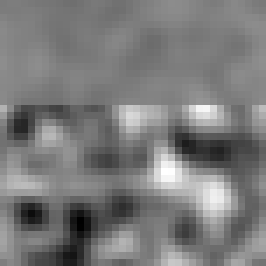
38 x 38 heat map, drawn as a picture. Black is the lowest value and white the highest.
Lone odd cells: none. Ninth with the lowest average: bottom left. Histogram: heavy tails on both sides. Mirror symmetry: none. Seam: horizontal, 40% of the way down, the top part calmer.
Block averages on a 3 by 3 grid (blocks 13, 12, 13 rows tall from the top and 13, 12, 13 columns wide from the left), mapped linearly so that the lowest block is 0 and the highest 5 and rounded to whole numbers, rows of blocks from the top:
334 | 242 | 035
